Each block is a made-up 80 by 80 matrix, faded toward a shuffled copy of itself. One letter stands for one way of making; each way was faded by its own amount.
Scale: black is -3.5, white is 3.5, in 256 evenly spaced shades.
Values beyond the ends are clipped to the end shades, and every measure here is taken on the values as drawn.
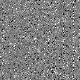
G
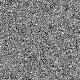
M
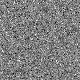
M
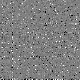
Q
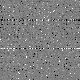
Q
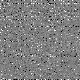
Q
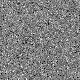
M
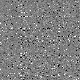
Q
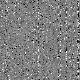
G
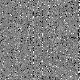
G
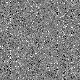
G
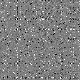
Q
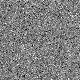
M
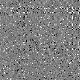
Q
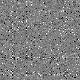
Q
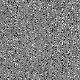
G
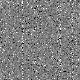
G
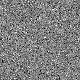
M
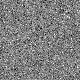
M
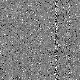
G
